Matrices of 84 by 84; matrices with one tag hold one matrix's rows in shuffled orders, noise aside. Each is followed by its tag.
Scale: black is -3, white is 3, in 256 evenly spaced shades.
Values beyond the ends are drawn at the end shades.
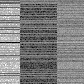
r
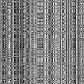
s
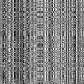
s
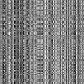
s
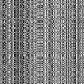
s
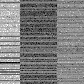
r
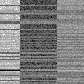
r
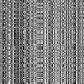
s
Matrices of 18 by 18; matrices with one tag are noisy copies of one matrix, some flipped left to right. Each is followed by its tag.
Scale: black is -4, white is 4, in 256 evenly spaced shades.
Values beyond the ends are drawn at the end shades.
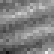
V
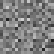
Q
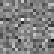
Q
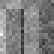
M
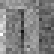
M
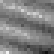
V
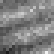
V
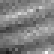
V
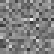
Q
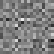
Q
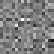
Q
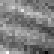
V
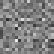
Q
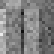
M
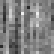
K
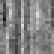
K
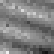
V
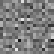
Q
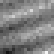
V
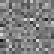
Q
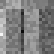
M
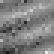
V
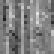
K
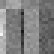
M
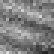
V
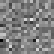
Q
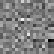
Q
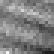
V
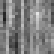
K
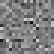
Q
